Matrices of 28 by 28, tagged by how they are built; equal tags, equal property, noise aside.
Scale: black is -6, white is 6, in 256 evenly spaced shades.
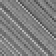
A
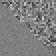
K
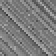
A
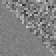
K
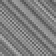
A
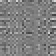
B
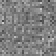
B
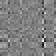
B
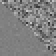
K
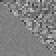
K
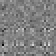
B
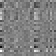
B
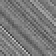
A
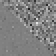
K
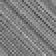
A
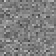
B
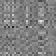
B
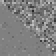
K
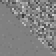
K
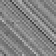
A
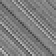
A
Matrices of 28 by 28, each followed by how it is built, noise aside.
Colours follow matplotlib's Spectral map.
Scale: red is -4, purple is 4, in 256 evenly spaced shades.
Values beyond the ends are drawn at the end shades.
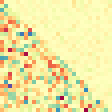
lower triangular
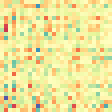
low rank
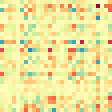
low rank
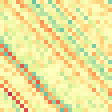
Toeplitz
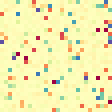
sparse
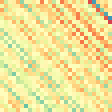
Toeplitz
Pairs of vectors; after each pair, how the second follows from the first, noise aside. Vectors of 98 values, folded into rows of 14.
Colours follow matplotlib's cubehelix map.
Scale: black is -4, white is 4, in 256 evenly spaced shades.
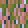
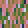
negated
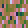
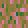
shrunk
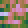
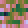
negated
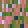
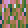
shuffled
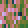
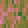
shrunk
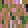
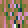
shuffled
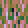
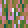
negated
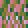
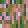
shuffled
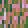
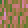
shrunk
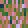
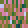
negated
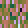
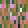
negated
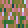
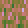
shrunk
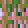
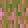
shrunk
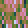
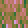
shrunk
